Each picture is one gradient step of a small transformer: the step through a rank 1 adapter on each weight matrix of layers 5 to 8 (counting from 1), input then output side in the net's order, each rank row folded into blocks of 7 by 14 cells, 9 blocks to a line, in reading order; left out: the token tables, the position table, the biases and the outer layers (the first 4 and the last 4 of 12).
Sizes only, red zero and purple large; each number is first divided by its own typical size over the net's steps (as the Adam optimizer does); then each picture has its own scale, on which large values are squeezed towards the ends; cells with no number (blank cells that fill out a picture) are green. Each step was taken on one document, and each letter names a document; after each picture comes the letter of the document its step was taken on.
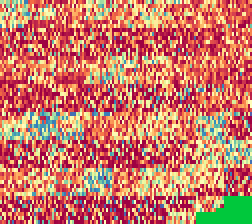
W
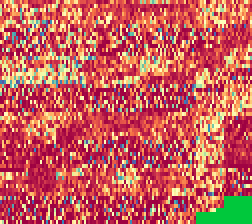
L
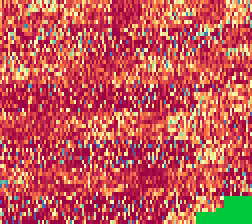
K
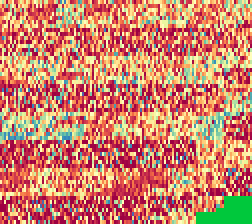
W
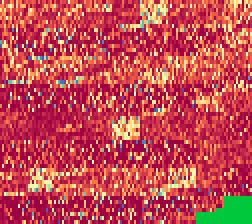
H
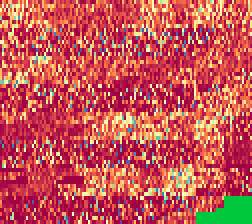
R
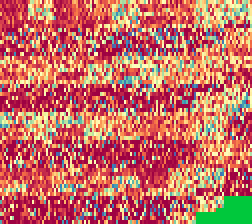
L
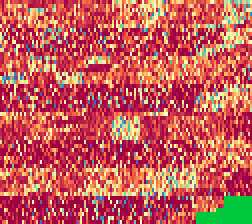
H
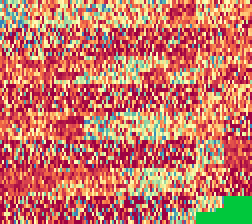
W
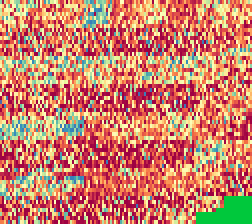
W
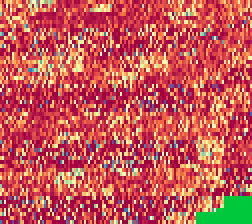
K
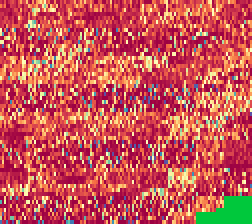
K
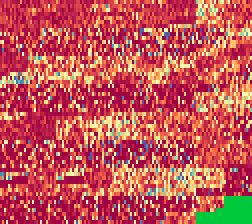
R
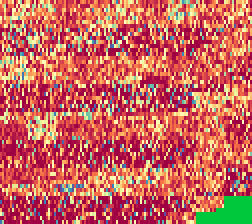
L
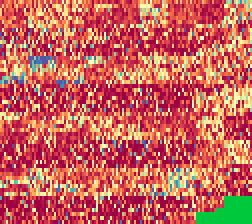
H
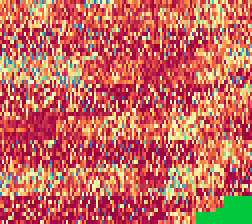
R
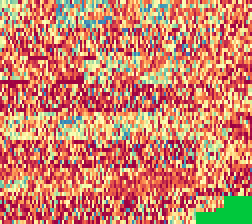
W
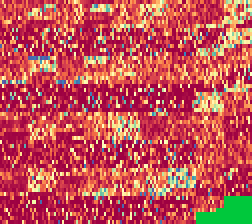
H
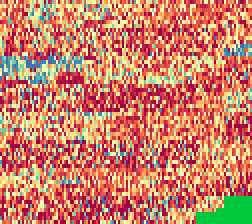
W
